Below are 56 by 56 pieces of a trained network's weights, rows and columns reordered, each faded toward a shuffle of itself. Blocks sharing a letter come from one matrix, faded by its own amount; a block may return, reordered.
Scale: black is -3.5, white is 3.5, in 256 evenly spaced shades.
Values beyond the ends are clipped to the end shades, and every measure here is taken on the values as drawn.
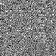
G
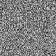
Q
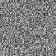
G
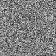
Q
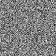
Q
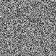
Q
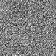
G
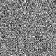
G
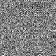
G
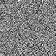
G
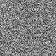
G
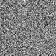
Q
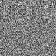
G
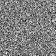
Q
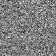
G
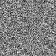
Q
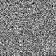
G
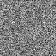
Q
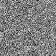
Q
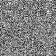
Q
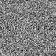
Q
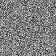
Q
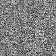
Q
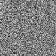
G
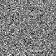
G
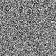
Q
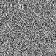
Q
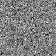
G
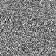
G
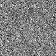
G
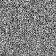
Q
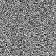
G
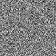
Q
